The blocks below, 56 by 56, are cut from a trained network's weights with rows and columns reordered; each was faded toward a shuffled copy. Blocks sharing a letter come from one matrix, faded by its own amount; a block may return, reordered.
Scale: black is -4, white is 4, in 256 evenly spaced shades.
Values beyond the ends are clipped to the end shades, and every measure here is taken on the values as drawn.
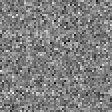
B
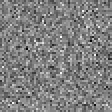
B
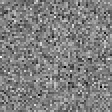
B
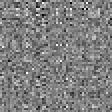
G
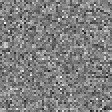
B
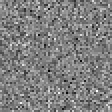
B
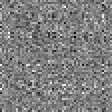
G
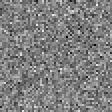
B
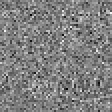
B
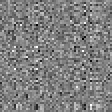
G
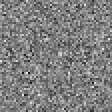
B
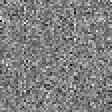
B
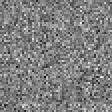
B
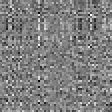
G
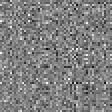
G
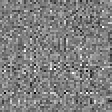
G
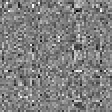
G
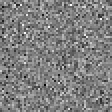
B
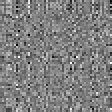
G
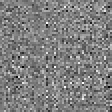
G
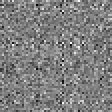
G
